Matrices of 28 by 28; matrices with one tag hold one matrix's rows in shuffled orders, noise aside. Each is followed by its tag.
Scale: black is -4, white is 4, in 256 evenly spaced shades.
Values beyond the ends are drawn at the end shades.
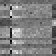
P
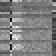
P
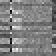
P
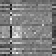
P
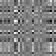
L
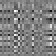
L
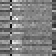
P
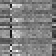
P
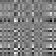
L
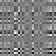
L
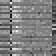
P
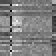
P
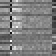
P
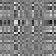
L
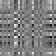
L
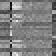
P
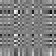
L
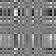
L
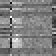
P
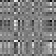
L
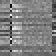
P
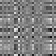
L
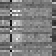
P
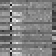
P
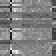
P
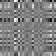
L
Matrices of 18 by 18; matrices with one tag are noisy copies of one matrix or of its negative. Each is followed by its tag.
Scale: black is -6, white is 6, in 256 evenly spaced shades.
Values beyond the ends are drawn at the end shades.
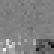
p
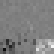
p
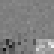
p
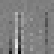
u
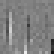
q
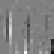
q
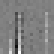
u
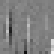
q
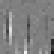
q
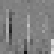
q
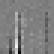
u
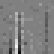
u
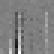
u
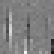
q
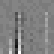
u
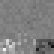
p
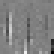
q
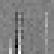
u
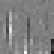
q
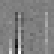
u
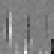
q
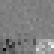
p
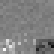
p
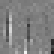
q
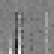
u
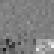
p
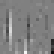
q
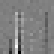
u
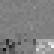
p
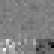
p
